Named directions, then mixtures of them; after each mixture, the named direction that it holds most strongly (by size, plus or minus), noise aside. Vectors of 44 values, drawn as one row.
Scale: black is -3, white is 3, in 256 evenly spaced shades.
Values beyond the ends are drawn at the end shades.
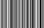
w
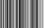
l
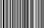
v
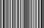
v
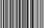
l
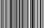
w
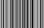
w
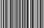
w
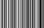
w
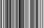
l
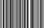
v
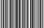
w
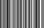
w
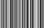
w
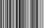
l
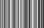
l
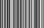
w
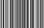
v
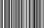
v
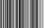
l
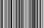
v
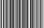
l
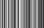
l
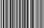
v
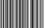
l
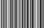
w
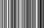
l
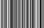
w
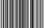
l
